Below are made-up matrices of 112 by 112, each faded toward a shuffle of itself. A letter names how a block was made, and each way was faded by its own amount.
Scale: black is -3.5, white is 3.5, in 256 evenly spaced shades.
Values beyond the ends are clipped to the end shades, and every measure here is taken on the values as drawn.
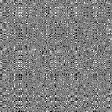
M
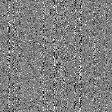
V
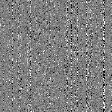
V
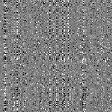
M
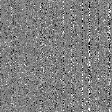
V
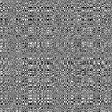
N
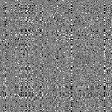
M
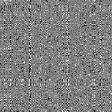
M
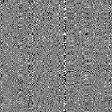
M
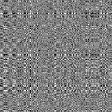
N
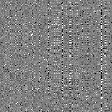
M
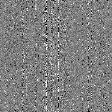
V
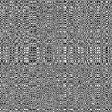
N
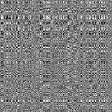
N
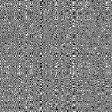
M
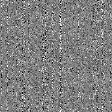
V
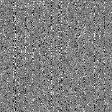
V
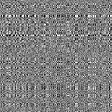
N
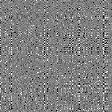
M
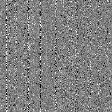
V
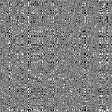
M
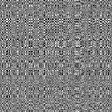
N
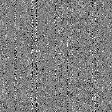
V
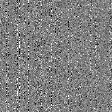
V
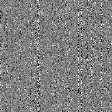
V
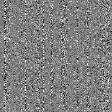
V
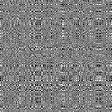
N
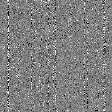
V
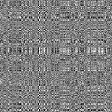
N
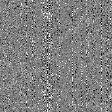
V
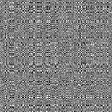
N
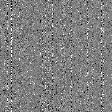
V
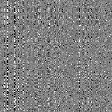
M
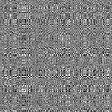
N
